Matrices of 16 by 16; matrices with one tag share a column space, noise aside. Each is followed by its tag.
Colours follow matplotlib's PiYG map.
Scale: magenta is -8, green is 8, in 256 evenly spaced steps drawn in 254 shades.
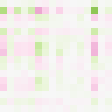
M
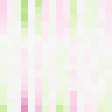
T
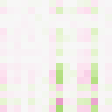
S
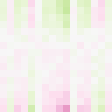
T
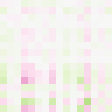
S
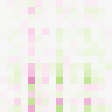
S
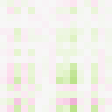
S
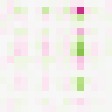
M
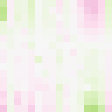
T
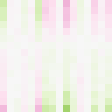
T
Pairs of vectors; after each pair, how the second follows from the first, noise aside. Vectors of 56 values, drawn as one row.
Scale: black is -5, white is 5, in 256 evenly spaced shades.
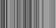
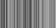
copied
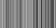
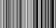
scaled up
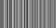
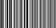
scaled up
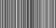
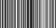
scaled up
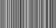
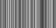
shuffled
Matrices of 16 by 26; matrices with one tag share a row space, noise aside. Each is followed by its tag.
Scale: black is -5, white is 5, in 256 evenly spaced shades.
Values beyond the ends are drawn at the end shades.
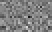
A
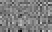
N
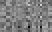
A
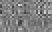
N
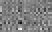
N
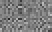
N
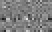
A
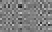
N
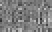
N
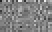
N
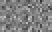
A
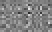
A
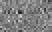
N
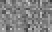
A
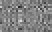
N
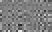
N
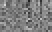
A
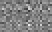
A
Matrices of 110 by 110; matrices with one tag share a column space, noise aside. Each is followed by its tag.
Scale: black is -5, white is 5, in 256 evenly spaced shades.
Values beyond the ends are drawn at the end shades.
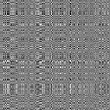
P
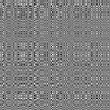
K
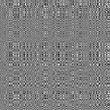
K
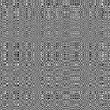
K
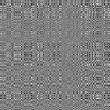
K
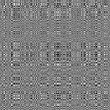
K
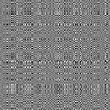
P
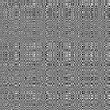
K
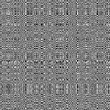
P
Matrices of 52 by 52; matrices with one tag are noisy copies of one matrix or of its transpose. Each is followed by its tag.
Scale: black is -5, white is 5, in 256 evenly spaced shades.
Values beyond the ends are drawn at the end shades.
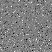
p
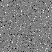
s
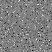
p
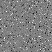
p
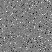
p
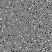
p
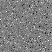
p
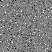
s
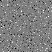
s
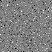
s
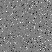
p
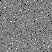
s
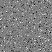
p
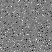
p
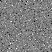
s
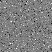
s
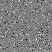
p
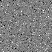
s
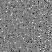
p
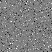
s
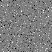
s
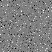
s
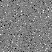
s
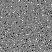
p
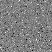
p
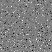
p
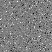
p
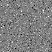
s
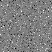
s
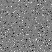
p
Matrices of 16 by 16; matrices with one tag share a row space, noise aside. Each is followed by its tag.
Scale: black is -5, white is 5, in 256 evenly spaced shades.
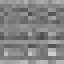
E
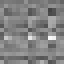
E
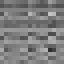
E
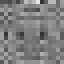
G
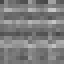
E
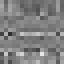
G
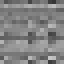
E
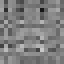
G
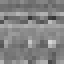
E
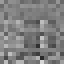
G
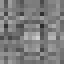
G
